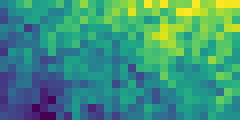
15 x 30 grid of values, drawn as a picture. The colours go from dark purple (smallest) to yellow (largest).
Ninth with the highest average: top right. Slope: up to the top right. Histogram: bell-shaped. Stripes: none. Ninth with the lowest average: bottom left.
